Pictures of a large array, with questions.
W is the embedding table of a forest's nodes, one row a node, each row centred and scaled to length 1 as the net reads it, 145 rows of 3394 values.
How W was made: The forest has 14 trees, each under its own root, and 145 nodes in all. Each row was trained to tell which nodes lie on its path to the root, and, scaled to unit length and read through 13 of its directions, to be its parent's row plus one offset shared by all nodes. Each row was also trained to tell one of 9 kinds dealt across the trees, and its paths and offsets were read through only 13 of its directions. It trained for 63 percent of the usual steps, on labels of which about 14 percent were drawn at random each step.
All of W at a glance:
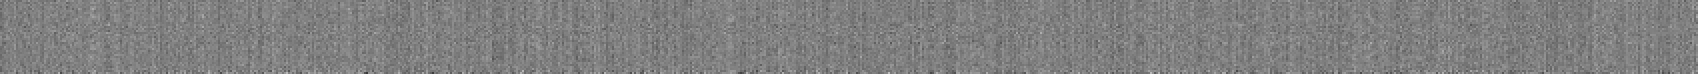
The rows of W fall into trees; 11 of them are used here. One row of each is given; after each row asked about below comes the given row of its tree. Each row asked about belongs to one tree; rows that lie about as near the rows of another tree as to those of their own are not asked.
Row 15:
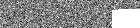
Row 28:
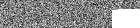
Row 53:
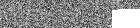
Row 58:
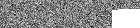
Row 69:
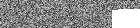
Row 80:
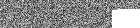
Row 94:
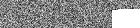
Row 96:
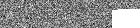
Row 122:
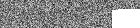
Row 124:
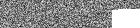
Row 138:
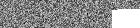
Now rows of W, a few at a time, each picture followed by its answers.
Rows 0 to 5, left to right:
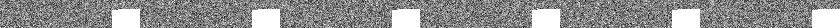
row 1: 124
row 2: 138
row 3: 124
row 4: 15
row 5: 94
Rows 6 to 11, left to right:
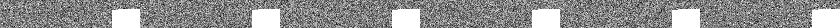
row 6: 15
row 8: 94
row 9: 58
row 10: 138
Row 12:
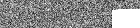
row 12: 94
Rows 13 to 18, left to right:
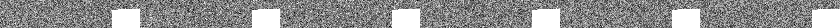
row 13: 96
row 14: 53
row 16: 53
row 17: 96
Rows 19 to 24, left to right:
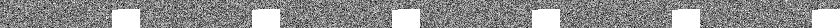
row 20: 80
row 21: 15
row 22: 122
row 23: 124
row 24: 94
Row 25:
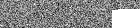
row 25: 28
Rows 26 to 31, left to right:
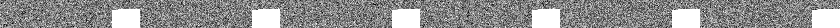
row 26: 15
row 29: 15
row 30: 96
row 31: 53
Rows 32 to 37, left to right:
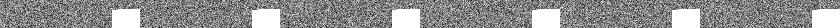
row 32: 28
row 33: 96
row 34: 28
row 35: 94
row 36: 53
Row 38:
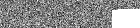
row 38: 53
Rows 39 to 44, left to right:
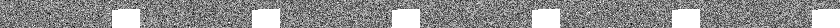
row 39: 69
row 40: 53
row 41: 138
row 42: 69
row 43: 28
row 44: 124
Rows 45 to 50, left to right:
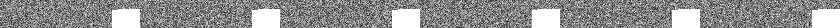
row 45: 69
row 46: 58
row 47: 15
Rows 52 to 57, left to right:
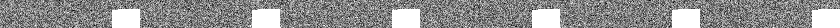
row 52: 94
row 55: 94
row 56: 28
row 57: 58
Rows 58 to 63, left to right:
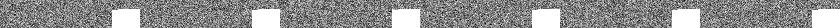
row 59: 96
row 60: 28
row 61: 28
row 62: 53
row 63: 122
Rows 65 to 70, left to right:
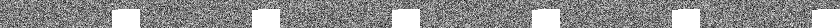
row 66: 58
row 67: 28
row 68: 138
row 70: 138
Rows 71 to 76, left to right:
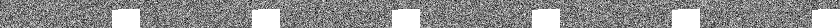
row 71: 122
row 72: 124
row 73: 124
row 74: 53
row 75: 124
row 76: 69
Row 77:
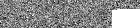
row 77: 124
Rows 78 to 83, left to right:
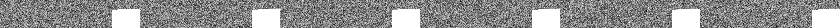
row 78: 94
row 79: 94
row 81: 94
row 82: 28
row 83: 69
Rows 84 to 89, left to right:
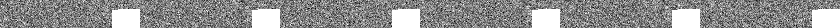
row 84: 28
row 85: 124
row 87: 124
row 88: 53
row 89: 94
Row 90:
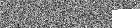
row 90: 15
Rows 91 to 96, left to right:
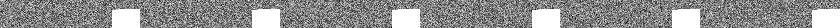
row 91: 124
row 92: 15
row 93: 94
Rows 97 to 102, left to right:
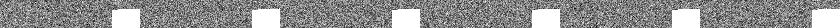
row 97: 53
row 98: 96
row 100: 28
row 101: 58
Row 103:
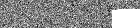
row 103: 96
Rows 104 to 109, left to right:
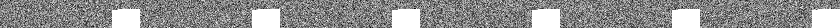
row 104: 58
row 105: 96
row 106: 53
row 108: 94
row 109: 124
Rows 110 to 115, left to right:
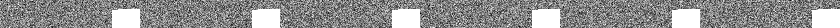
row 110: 15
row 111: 96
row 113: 28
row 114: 15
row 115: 15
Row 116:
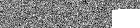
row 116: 124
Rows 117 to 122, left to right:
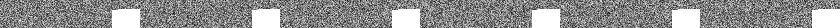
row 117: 96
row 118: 15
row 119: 96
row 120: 138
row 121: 15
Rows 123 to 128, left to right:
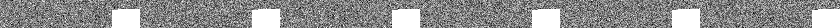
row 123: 124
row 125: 15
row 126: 53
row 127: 96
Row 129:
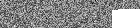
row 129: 69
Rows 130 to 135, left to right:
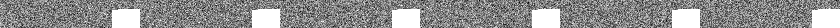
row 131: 96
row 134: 122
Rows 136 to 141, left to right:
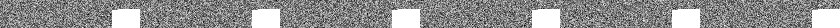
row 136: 58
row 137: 53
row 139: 28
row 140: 53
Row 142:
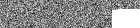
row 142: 28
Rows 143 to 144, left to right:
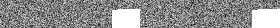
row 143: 94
